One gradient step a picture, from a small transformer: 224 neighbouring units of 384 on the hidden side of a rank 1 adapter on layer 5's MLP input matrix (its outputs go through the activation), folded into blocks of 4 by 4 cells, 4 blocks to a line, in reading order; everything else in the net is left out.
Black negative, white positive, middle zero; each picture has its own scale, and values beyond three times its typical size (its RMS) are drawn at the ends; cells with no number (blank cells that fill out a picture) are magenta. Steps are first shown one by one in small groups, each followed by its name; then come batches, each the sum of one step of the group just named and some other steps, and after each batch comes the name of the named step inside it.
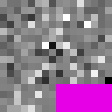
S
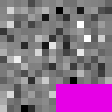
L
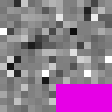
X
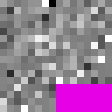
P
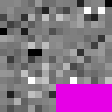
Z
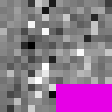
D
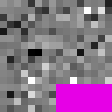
Z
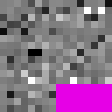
Z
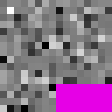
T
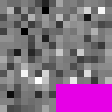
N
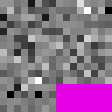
N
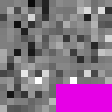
N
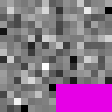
T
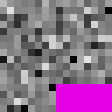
T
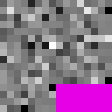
T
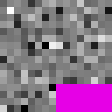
T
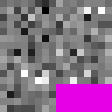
N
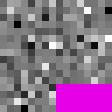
T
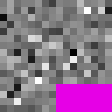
N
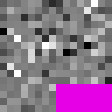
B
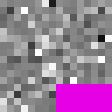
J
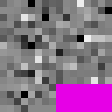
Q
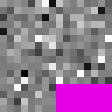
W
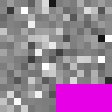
J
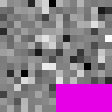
W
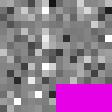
J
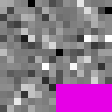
Q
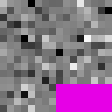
Q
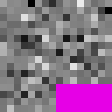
Q
